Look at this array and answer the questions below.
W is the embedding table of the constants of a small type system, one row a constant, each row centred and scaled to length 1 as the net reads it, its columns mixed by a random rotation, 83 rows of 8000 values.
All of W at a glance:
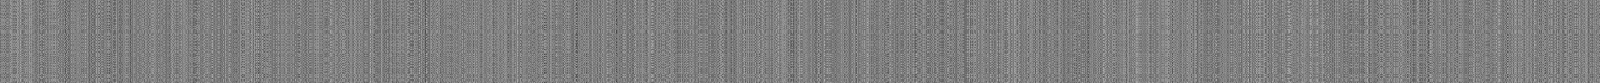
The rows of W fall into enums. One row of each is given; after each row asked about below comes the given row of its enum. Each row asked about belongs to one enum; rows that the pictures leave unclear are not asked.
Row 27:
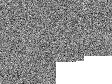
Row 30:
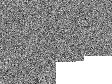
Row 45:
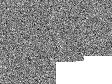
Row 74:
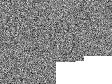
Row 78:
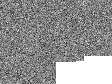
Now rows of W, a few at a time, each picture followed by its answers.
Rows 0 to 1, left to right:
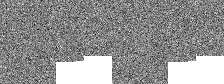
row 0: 45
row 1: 78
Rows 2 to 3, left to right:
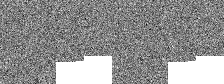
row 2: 30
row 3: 45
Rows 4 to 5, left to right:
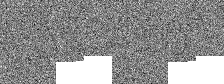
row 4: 45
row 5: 74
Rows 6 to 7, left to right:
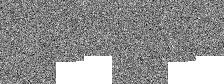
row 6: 78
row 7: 45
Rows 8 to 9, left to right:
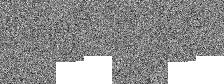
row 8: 74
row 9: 30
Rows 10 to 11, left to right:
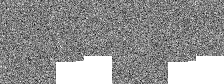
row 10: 45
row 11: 78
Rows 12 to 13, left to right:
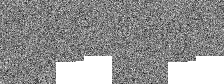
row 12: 30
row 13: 74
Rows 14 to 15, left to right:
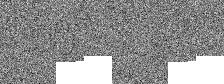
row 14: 74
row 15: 78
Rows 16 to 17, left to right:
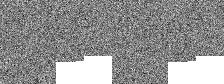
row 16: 30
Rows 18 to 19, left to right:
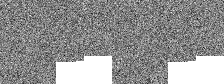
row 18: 27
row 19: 30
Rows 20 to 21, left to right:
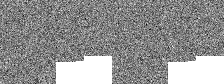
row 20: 30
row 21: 45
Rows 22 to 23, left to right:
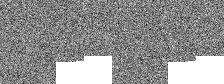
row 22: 27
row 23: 45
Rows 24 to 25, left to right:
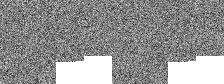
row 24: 30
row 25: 27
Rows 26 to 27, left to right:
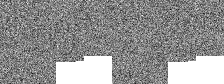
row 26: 74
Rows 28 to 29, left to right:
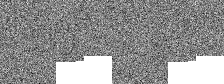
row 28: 74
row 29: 78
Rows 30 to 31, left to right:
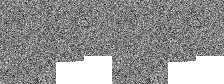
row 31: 30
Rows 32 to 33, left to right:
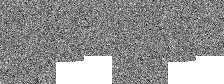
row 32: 30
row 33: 45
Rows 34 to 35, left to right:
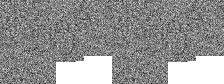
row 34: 74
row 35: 74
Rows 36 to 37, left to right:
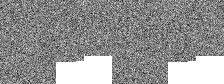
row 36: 78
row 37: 74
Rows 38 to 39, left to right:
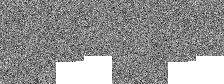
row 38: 30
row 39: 78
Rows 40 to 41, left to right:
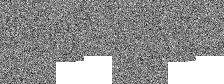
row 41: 45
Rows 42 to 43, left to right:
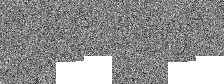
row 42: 30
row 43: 74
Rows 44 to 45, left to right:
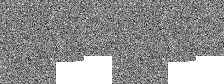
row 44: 45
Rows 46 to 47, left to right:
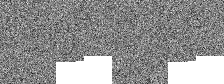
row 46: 74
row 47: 30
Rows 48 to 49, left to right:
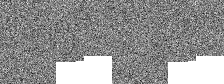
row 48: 74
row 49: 78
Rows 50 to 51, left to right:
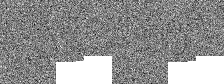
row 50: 45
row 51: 74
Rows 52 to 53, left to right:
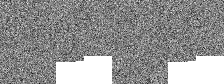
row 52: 74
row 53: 30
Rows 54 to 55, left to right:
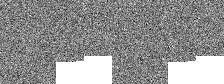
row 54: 27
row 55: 45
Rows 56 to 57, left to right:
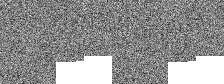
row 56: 27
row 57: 74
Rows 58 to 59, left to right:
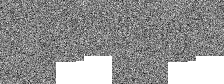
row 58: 78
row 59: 74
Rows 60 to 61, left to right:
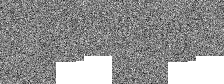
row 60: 78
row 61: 74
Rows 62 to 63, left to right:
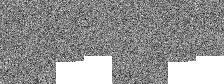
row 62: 30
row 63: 27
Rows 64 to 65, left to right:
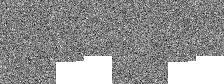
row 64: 45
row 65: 78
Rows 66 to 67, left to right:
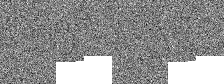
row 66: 74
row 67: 45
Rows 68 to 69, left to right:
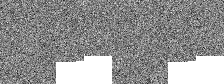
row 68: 78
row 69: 30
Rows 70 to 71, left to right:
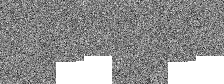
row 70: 78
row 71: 30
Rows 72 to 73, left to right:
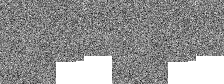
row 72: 27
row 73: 78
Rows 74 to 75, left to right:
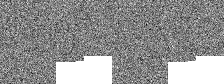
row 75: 45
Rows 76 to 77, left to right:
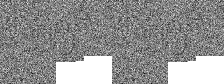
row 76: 74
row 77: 74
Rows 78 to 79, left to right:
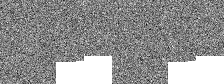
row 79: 45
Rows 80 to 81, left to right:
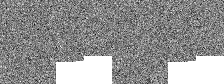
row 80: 45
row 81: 30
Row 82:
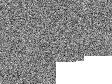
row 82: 27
